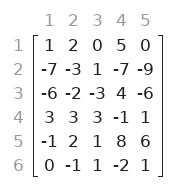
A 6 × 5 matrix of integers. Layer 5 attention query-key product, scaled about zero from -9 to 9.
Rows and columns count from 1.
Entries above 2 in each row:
1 0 1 3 2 0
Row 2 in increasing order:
-9 -7 -7 -3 1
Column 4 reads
5 -7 4 -1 8 -2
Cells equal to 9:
0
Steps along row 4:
same same down up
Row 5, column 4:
8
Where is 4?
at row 3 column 4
